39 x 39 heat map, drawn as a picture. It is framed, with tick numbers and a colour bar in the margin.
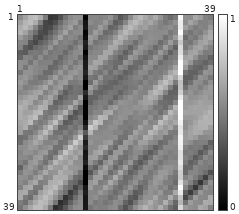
Ninth with the highest average: middle right. Odd lines: columns 14 and 33. Histogram: heavy tails on both sides. Slope: none.
